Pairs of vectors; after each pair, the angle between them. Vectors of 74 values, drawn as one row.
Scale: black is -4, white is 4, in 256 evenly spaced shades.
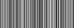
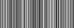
nearly parallel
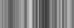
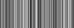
orthogonal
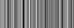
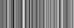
nearly opposite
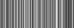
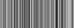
nearly opposite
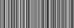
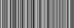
orthogonal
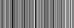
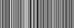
partly opposed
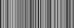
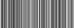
nearly opposite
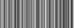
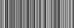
partly opposed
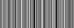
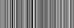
partly opposed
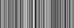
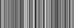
nearly parallel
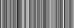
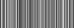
partly aligned
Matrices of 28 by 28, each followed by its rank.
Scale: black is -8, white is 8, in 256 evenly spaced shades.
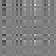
one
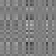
one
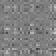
three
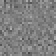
five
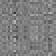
three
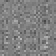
five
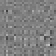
three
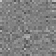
five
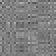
three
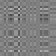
one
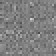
five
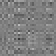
three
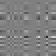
one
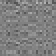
three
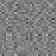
five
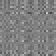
three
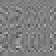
three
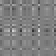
one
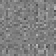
five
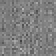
five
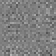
five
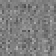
five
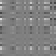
one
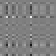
one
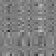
three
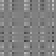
one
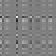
one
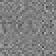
five
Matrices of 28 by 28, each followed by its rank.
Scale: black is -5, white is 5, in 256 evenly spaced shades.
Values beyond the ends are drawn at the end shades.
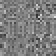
five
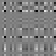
one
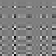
one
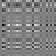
one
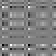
one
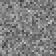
full rank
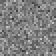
full rank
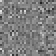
five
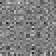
five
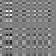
one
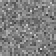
full rank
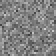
full rank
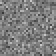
full rank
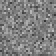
full rank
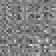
five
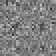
five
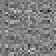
five
